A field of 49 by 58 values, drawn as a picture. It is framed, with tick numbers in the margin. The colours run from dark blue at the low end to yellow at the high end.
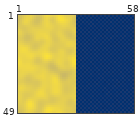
The table splits into one row of 2 panels. Panel 1,1: very high, blotchy, faint in contrast. Panel 1,2: very low, checkered, faint in contrast.
